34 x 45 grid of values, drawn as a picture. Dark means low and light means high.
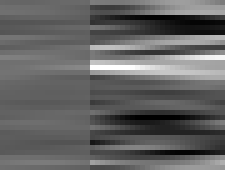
Calmest part: middle left. Seam: vertical, 40% of the way across, the left part calmer. Grain: streaks across. Average level on the scale: 40%.
